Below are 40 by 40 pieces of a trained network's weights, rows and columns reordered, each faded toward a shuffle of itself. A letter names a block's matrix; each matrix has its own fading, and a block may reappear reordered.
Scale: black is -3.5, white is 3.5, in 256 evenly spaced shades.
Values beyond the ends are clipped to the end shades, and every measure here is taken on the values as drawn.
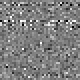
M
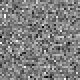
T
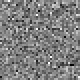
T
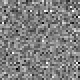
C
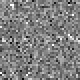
T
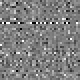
M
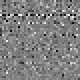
M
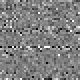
M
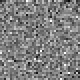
C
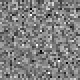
T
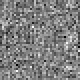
C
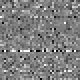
M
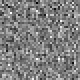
C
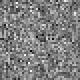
C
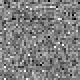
T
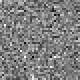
C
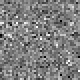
T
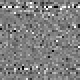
M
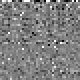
M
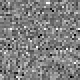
T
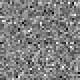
T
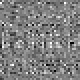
M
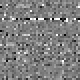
M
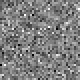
T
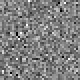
T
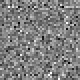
T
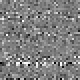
M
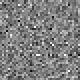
T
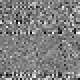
M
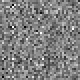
C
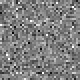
T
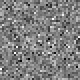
T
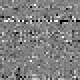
M
